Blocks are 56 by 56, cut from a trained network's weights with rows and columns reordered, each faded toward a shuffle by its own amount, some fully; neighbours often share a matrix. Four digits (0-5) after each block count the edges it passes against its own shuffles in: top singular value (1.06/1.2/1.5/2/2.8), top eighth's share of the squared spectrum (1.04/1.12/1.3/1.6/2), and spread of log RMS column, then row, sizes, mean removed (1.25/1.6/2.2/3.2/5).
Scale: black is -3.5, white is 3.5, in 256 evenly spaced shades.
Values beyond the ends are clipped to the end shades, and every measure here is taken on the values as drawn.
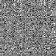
3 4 2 2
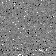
1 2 0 1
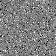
1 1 0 0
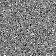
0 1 0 0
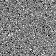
0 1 0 0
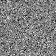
0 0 0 0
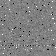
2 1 0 0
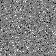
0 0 0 0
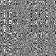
3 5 3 2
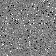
1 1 0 1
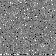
2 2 0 1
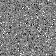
0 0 0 0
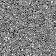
0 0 0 0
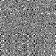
4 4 2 2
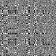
4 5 3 3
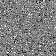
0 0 0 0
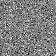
0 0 0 0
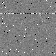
3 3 0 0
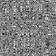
3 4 2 2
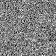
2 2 0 0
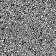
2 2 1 0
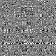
3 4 1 2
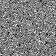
0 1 0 0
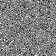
1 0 0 0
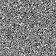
0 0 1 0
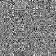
3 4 2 0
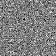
2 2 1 0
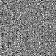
3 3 1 1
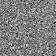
2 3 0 1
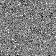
1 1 0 0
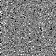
3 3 2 0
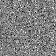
2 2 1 0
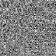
3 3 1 2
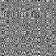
4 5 3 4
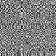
4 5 3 3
